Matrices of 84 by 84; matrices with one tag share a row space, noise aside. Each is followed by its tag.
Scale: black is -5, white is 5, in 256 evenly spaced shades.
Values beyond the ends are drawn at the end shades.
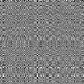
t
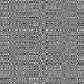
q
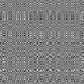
t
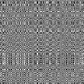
t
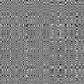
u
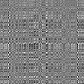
q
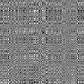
q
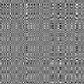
u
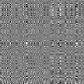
u
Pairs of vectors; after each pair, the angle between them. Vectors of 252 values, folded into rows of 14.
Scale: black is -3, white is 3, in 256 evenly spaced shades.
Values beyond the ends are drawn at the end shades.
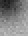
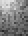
nearly opposite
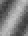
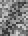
partly opposed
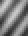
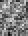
partly aligned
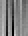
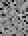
orthogonal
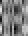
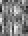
nearly opposite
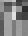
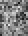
partly aligned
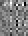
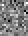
partly opposed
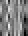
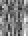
nearly opposite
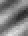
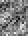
partly aligned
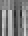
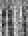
nearly opposite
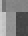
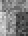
nearly parallel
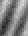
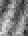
nearly opposite
